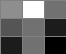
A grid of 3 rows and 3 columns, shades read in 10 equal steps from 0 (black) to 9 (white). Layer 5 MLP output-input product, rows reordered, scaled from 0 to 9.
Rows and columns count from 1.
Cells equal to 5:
1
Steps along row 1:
up down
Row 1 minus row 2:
2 5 3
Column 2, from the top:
9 4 4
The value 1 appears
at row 2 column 3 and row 3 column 1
